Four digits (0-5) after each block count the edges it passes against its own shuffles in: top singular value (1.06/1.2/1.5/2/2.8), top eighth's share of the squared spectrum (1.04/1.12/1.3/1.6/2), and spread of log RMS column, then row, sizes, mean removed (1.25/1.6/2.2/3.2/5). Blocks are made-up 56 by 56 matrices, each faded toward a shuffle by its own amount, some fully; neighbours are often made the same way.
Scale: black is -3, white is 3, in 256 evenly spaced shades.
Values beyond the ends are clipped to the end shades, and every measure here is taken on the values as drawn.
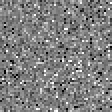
2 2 0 0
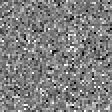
0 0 2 0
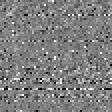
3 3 0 3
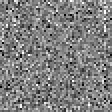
0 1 2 0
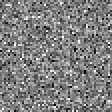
0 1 1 0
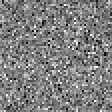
0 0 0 0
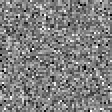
0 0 0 0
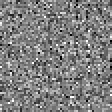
0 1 2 0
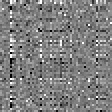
4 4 3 2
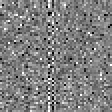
4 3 2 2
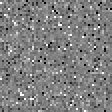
2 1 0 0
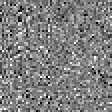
4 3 2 2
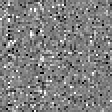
3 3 1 1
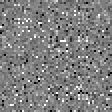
3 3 1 1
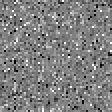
3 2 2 0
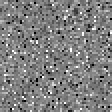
1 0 0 0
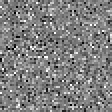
0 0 0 0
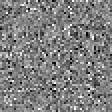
3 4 2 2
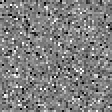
0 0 0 0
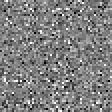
3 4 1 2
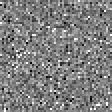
2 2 0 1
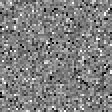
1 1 0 0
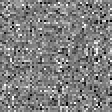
3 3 2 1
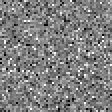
1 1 0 0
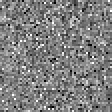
0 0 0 0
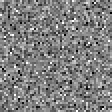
1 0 0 0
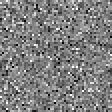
0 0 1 0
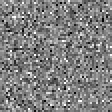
0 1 2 0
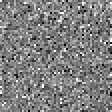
0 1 2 0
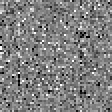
1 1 1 0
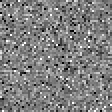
0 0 0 0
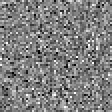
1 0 2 0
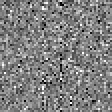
1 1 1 0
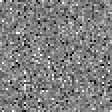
1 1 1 0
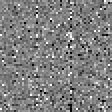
2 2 2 0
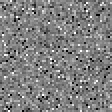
0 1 0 0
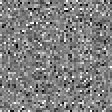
3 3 1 2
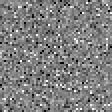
2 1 0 0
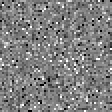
2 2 0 0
